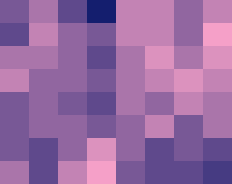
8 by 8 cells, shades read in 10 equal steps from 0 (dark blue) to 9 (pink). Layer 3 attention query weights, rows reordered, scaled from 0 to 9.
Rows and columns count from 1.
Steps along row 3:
same down down up up down up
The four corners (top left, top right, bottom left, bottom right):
4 7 6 2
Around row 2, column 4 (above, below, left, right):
0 3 5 7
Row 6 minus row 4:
-3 0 0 0 -1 0 -4 -1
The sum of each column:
38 40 39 35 46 47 42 48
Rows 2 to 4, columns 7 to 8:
5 9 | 6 8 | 8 7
